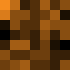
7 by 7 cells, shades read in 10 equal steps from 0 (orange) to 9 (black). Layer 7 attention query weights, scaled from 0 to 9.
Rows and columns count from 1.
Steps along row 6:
up same down same up same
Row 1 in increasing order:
0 2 3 4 6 6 7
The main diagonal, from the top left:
0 4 6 7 5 7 4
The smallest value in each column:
0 2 3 5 3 3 4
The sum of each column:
34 30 35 43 31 42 40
